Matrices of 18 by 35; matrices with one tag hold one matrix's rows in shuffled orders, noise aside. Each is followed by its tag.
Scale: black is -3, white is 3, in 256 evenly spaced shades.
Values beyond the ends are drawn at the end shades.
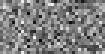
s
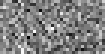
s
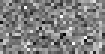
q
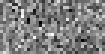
s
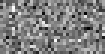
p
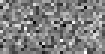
q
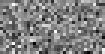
p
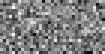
p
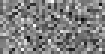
s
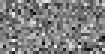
p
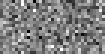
s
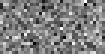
q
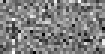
p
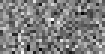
s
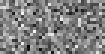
s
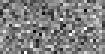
q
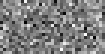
q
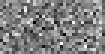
q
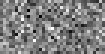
s
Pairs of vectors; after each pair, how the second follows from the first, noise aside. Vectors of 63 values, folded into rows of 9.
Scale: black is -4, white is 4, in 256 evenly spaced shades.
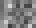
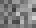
wrapped around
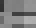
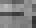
reversed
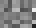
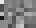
wrapped around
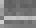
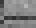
negated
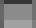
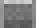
negated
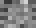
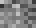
wrapped around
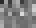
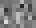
wrapped around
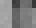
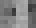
wrapped around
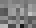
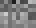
reversed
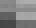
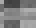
wrapped around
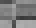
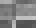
negated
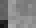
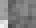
negated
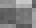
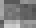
reversed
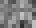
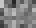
reversed
